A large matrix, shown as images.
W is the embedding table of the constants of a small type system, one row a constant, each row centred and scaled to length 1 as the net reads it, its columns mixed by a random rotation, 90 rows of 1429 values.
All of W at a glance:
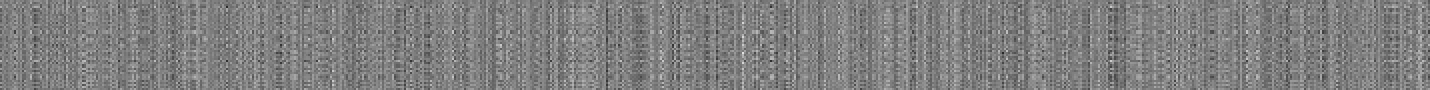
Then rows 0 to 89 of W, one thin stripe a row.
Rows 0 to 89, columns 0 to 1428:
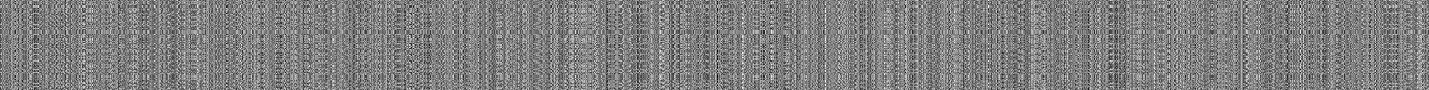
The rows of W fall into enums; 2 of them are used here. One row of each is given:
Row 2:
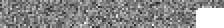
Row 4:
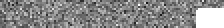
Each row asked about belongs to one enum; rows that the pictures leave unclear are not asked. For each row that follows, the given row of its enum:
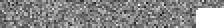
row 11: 4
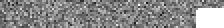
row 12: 4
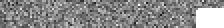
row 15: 4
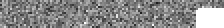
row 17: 2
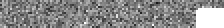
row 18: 2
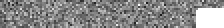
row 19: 4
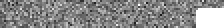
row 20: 4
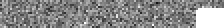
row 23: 2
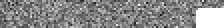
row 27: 4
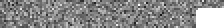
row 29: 4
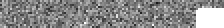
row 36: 2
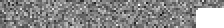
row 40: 4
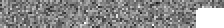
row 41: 2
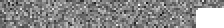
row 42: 4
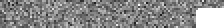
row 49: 4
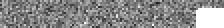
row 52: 2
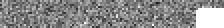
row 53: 2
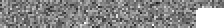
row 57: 2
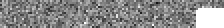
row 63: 2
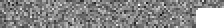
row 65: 4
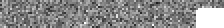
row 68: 2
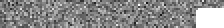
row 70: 4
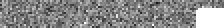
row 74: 2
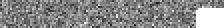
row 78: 2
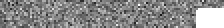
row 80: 4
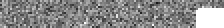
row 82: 2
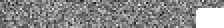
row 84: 4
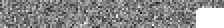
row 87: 2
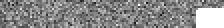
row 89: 4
